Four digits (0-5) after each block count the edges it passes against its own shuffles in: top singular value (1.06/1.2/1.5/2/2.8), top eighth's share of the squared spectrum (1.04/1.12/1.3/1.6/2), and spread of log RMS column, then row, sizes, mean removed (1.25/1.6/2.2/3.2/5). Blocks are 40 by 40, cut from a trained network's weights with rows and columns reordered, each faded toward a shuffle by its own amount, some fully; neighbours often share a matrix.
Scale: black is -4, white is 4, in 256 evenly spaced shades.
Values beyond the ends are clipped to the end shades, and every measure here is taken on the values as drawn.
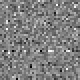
2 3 0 1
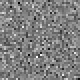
0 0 0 0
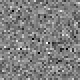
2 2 0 1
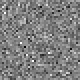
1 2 0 0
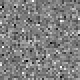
0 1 1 0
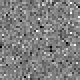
1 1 0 0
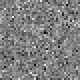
0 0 0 0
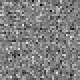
1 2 1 0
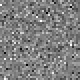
0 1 0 0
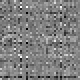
3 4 3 1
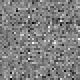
1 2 1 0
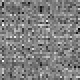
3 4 3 0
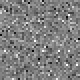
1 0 0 0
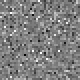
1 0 0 0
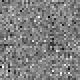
1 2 1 0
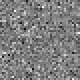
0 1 0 0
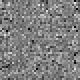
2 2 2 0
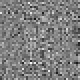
3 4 2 2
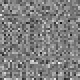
3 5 2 3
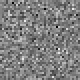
0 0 0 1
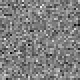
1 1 0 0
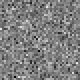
0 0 0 0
